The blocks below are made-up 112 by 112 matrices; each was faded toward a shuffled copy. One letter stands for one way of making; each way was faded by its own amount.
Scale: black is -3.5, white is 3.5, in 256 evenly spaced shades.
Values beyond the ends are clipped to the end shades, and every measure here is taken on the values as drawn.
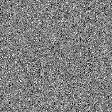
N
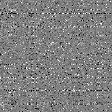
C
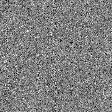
N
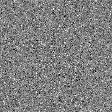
N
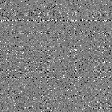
C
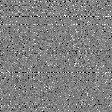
C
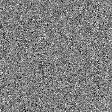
N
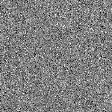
N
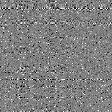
C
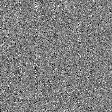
N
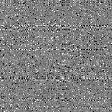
C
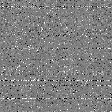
C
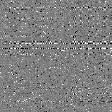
C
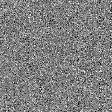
N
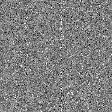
N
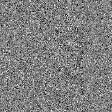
N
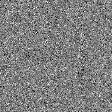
N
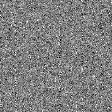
N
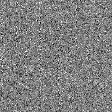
N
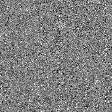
N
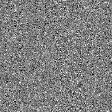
N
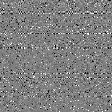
C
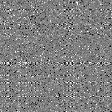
C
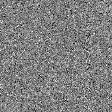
N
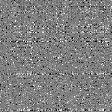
C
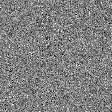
N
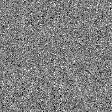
N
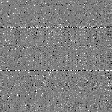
C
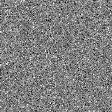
N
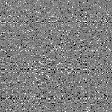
C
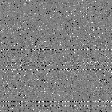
C
